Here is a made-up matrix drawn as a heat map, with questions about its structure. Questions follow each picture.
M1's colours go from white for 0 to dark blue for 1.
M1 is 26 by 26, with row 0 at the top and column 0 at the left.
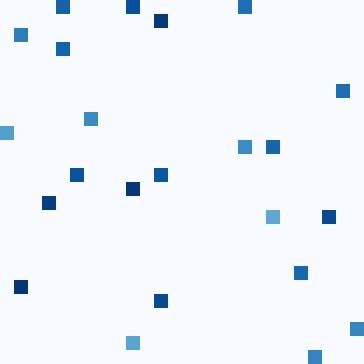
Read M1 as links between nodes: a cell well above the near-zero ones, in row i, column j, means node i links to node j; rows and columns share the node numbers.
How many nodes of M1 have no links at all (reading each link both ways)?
3
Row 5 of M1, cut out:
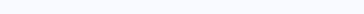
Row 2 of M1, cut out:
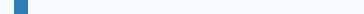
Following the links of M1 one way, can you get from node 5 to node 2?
no
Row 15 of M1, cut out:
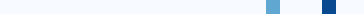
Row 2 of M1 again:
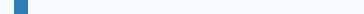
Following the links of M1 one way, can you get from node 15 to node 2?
no
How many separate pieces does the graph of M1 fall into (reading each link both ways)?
4
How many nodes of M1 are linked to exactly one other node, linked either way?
7
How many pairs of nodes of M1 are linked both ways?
1
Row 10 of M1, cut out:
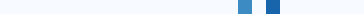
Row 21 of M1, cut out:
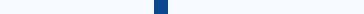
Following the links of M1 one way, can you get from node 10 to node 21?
yes
